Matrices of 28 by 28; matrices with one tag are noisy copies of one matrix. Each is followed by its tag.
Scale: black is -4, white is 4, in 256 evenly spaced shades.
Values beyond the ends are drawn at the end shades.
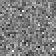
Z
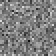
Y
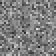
Z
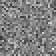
Z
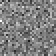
Y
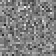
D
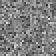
Z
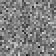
Z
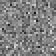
Z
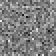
Y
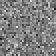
Z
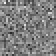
D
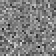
Z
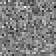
D
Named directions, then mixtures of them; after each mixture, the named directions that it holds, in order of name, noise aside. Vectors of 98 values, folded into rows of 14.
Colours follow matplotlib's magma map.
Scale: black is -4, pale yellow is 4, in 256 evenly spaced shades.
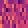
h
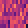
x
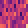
h, x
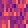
x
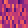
h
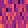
h, x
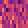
h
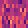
h, x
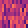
h, x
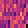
x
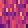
h, x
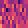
h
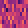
h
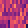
x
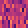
h, x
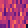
x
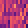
x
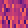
h, x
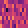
h
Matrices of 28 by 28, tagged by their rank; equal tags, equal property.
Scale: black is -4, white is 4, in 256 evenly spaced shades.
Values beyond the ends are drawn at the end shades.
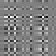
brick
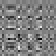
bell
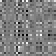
bell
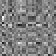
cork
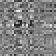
cork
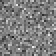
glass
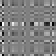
brick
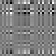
brick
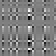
brick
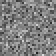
glass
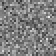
glass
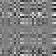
bell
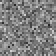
glass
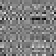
cork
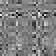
cork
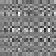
bell
